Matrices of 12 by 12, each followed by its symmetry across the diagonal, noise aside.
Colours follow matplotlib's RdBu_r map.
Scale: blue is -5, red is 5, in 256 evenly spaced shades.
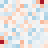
symmetric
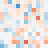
neither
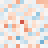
neither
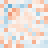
symmetric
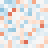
symmetric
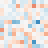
neither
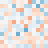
neither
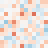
symmetric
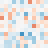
neither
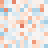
neither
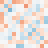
symmetric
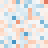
neither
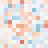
neither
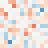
symmetric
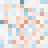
symmetric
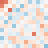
symmetric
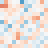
symmetric
